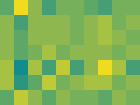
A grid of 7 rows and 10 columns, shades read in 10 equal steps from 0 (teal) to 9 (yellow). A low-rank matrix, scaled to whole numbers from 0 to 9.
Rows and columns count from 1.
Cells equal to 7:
3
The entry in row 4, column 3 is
4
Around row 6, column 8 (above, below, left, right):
9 3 6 4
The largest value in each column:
6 9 6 7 7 5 6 9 6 5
